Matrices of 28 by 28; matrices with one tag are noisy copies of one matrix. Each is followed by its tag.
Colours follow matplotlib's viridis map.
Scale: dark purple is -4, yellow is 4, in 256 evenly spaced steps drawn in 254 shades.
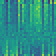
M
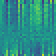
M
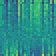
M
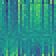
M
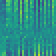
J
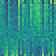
M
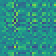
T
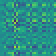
T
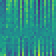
J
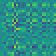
T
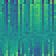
M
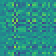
T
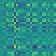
T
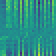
J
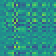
T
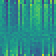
M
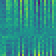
J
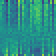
M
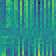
J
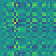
T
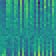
J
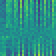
J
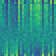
M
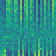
J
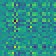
T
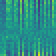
J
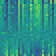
M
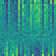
M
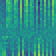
J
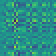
T
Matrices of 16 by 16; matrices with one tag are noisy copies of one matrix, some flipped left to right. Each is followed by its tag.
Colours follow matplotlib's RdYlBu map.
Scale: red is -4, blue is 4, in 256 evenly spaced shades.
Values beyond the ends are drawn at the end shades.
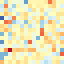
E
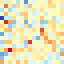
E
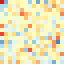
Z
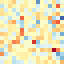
E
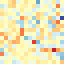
E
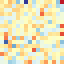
Z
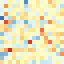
E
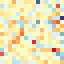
E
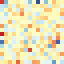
Z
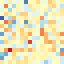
E
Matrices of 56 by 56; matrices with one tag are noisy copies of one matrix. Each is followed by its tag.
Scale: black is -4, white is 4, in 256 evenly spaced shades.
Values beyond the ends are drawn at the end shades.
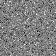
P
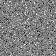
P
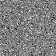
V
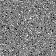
V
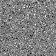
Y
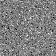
V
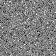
P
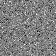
P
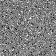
V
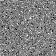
V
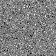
Y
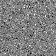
Y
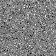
Y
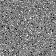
V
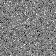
P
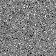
Y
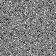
P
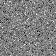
P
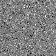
Y
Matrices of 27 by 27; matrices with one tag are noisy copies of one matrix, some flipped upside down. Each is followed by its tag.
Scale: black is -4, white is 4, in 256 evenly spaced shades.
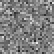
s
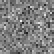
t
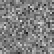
t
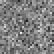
t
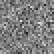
t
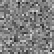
s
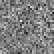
t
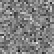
s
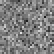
t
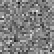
s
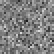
t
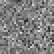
t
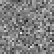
t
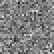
s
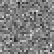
s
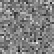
s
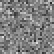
s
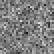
t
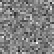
s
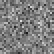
t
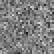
t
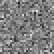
s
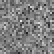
t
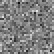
s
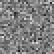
s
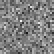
t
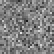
t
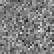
t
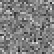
s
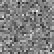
s
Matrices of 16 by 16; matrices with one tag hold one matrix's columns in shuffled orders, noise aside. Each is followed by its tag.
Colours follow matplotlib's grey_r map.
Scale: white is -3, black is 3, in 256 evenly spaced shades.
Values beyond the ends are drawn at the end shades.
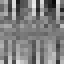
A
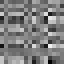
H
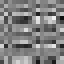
H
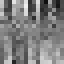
A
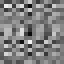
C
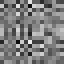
C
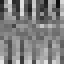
A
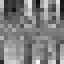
A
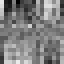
A
